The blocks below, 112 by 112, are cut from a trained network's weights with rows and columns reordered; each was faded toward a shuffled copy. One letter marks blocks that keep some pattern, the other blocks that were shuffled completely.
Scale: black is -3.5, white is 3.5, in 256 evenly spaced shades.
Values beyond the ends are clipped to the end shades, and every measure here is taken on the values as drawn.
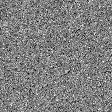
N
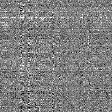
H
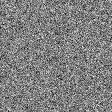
N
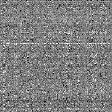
H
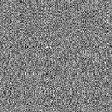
H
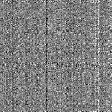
H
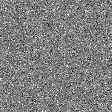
N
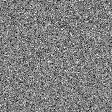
N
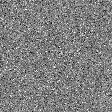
N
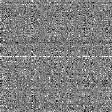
H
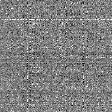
H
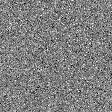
N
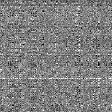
H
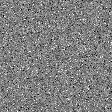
N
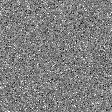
N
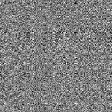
H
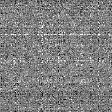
H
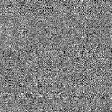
H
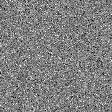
N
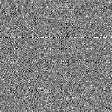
H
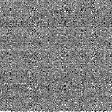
H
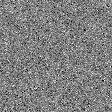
N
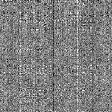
H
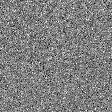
N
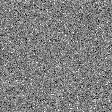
N
